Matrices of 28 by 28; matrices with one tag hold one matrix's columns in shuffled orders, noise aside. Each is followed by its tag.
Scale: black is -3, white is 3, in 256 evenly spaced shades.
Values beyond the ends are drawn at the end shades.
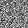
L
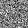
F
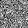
F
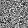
L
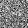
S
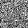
S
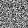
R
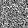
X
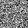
F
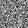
F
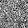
S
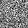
S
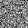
F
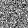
F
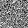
R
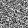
L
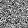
L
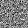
R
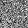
L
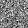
S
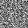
R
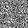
F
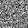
F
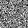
F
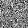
S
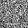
S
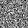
F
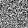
R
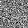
L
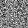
R
